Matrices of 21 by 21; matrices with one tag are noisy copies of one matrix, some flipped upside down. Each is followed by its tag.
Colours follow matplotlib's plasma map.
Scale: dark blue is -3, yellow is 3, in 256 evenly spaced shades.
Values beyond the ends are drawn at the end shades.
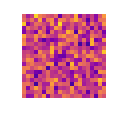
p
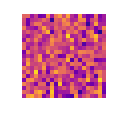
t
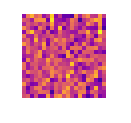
t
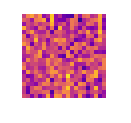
t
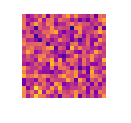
p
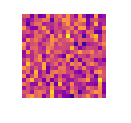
t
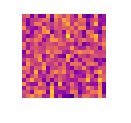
t
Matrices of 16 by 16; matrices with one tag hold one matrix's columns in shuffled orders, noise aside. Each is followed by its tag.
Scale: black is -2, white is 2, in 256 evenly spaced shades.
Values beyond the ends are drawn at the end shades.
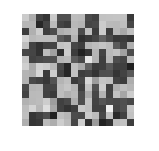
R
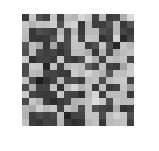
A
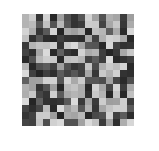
R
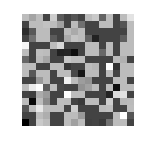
A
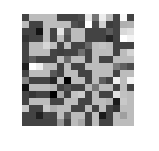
A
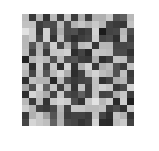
A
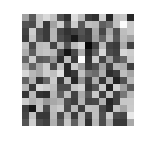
A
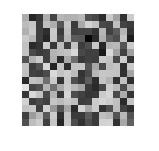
A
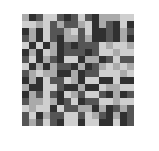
A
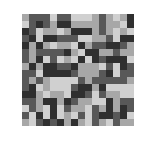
R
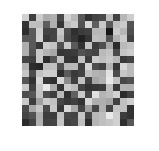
A
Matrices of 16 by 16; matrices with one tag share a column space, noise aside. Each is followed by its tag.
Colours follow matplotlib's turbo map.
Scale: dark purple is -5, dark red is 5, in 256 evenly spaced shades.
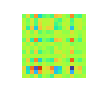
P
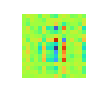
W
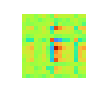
W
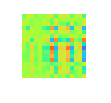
W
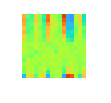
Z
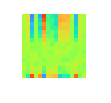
Z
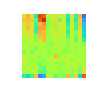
Z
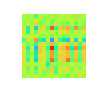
W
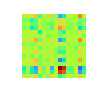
P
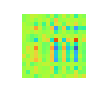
W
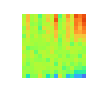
Z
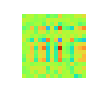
W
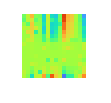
Z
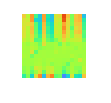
Z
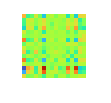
P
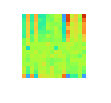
Z
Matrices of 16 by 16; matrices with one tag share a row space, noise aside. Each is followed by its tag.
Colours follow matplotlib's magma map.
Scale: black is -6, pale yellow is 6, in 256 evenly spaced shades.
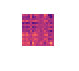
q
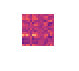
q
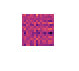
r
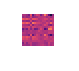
q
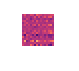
r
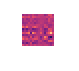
q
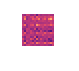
r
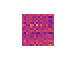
r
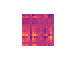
q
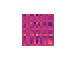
r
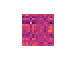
q
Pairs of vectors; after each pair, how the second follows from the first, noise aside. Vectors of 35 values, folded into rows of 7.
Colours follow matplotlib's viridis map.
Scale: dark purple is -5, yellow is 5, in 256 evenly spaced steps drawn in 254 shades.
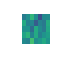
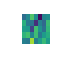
scaled up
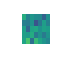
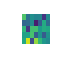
scaled up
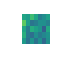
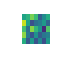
scaled up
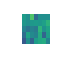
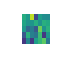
scaled up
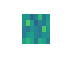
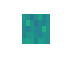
shrunk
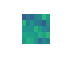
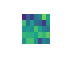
scaled up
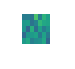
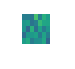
copied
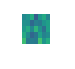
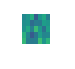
copied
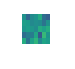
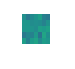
shrunk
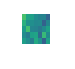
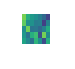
scaled up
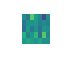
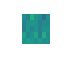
shrunk
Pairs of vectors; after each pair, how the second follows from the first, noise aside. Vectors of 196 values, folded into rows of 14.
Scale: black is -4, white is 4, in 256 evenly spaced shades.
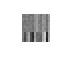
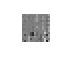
partly zeroed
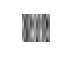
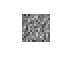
shuffled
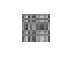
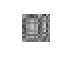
wrapped around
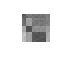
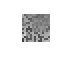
sign-scrambled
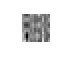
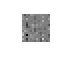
partly zeroed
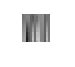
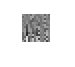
sign-scrambled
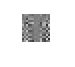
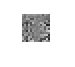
sign-scrambled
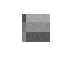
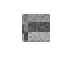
wrapped around
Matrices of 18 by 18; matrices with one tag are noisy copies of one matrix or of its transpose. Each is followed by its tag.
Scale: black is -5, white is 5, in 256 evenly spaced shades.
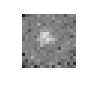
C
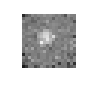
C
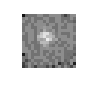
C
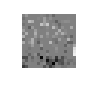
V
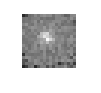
C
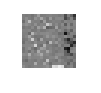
V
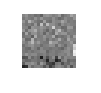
V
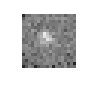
C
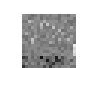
V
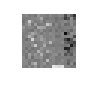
V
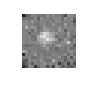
C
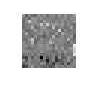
V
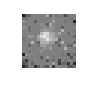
C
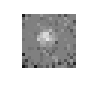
C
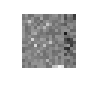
V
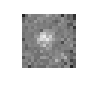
C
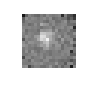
C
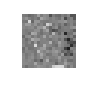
V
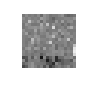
V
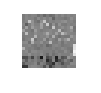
V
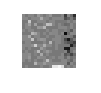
V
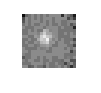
C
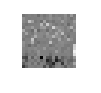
V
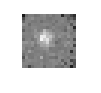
C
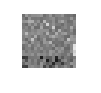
V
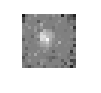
C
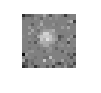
C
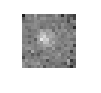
C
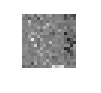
V
